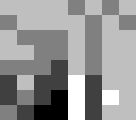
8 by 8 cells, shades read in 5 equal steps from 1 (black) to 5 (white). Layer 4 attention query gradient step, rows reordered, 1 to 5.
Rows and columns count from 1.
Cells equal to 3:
18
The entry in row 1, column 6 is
4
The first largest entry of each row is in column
1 2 1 1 5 5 5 5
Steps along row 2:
up same same same down up down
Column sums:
25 27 22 20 34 22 32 31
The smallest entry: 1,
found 3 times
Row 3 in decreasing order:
4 4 4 4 3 3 3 3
